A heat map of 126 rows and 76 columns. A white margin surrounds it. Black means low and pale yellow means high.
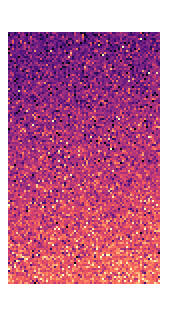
The values follow a bell shape. Overall the values sit about 50% of the way up the scale. There is an overall slope up to the bottom.
